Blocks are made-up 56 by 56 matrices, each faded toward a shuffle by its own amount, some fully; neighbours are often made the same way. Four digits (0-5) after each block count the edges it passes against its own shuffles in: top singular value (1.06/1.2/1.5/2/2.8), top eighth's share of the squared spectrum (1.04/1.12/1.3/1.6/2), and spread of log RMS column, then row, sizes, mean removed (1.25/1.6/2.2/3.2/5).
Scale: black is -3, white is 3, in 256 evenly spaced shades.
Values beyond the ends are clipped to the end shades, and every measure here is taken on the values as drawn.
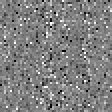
1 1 2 0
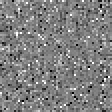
0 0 0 0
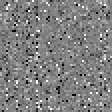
1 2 2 0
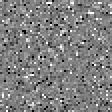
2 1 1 0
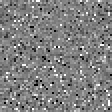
2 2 0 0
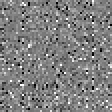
3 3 2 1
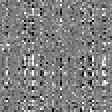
4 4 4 2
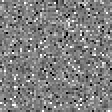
0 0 0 0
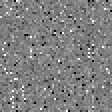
1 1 0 0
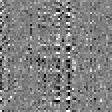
4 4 3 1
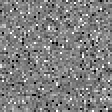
2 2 0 0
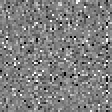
3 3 1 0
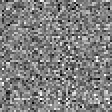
4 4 2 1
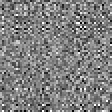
4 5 3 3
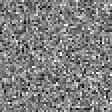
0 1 0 0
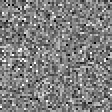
2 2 0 0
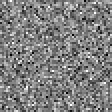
0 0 0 0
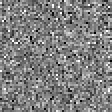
2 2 1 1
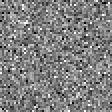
1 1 0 0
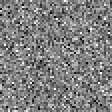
0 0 0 0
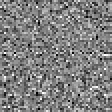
3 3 1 1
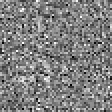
3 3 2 1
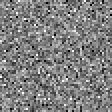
1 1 0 0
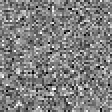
3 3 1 1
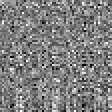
4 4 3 3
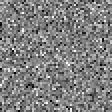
2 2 0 0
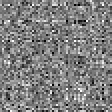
4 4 3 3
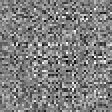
4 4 3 3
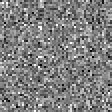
3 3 1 1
